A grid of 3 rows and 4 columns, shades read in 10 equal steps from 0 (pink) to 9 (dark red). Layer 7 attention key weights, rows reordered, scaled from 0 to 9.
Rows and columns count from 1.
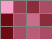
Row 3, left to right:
9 5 4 5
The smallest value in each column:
0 5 3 5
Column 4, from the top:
5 7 5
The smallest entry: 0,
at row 1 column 1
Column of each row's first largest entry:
3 1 1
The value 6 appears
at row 1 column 2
